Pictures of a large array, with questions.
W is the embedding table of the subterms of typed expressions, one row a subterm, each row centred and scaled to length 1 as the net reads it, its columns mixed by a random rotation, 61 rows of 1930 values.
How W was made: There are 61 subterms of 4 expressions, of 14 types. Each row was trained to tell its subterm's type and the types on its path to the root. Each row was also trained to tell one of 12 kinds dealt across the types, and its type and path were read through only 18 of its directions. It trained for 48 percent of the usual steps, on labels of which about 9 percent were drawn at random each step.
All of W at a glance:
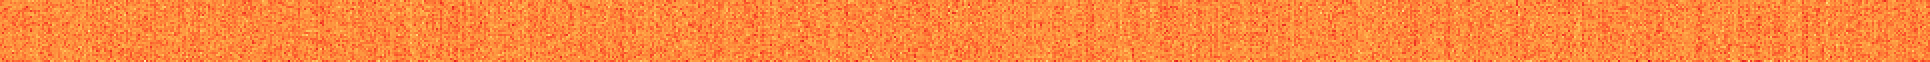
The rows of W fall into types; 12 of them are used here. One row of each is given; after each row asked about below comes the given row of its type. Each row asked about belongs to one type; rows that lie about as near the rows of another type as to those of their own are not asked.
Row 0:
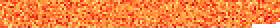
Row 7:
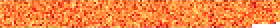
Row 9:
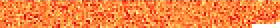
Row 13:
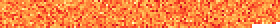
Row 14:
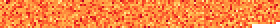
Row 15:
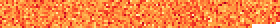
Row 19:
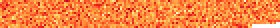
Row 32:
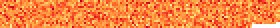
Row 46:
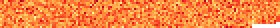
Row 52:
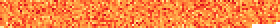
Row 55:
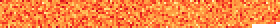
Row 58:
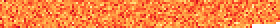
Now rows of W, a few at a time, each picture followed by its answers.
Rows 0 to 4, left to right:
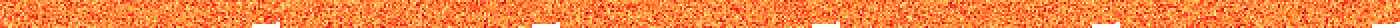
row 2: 13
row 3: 15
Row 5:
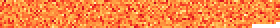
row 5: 58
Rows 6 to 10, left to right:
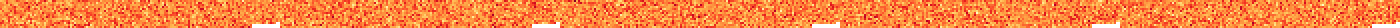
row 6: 7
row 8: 14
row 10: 0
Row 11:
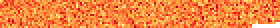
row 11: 15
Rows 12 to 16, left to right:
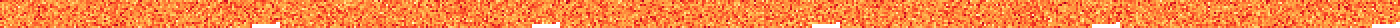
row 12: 13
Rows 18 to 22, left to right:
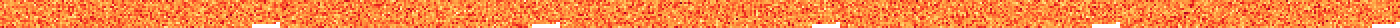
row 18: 58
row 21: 9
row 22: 0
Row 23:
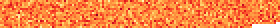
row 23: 46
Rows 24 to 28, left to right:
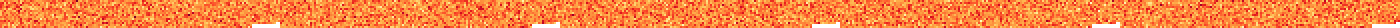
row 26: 15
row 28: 46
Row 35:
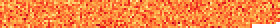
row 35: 13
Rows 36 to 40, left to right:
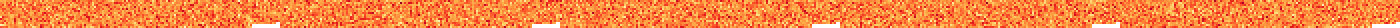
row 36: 19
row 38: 19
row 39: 15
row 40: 0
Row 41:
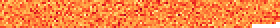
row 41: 58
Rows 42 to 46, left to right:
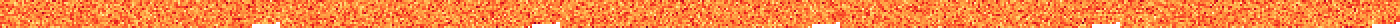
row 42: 7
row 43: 0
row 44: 0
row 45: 13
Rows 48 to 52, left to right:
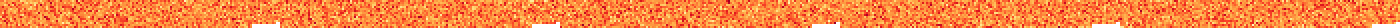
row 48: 9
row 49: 15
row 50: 14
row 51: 13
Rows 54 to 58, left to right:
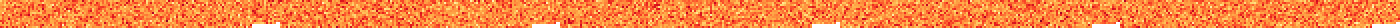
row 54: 14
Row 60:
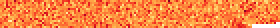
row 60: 19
